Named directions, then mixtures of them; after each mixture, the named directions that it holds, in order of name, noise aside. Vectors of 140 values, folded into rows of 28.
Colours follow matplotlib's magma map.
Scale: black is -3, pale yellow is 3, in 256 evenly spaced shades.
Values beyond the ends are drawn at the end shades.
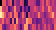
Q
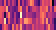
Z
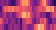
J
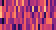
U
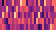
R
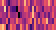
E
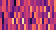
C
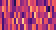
C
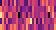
C, E, Q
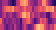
J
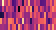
C, U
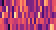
R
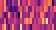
E, Z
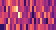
E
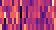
Q, Z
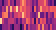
E, J, R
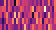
C, U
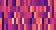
C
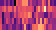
C, J, U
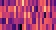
J, U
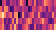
E, Q, R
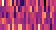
R, U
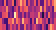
C, R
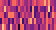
C, E, U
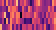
Z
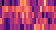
J, R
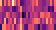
J, Q, Z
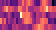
J, Z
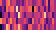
E, Q, U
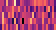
C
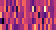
C, E, U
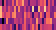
U
